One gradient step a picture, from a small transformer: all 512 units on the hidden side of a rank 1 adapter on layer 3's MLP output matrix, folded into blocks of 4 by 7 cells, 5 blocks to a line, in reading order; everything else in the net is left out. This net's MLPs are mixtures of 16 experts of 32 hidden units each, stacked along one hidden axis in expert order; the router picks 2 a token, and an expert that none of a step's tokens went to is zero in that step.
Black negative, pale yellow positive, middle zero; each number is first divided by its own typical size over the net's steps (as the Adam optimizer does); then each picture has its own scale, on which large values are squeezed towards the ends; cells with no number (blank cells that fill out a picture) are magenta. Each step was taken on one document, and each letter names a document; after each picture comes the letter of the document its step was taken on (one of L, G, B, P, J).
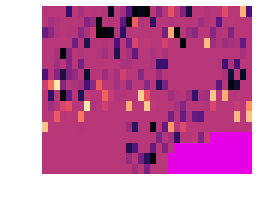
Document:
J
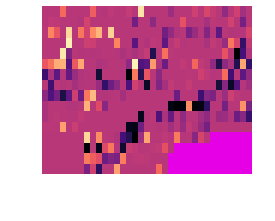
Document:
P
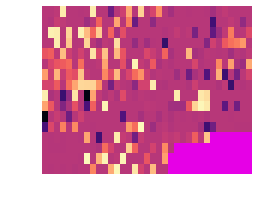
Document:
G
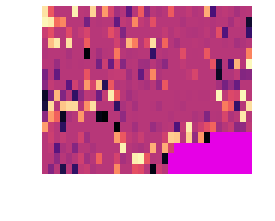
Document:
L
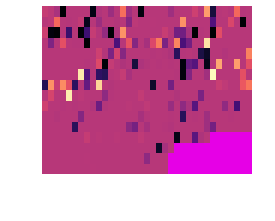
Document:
G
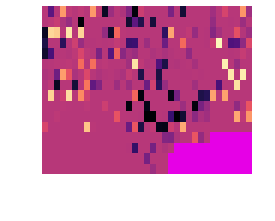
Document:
J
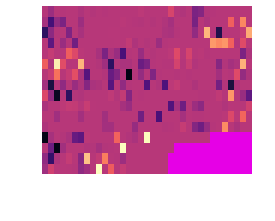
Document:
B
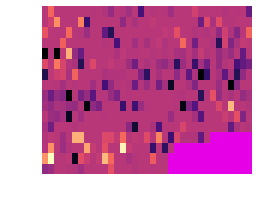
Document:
B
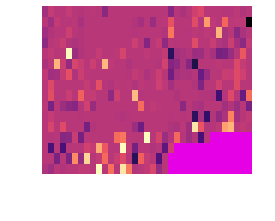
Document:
B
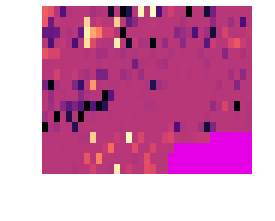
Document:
G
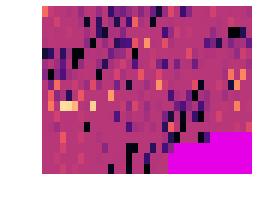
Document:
J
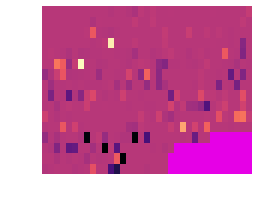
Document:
P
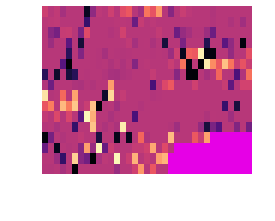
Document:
G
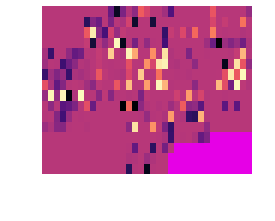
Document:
J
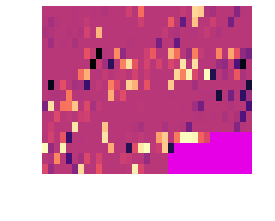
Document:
L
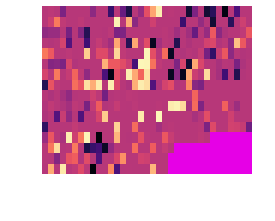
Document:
G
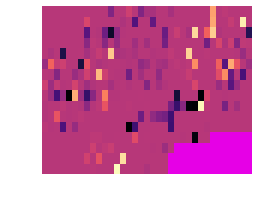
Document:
P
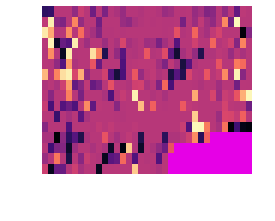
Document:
L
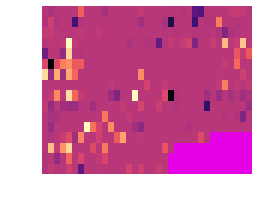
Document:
B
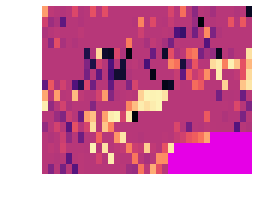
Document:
L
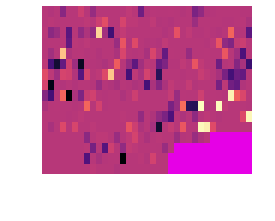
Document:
P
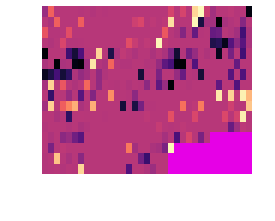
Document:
B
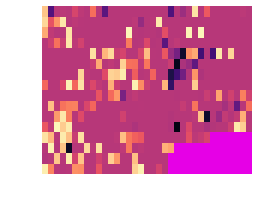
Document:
L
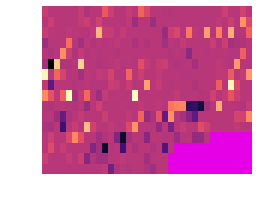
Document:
P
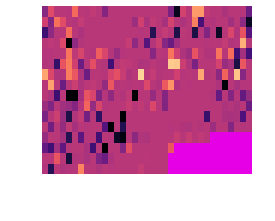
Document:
B
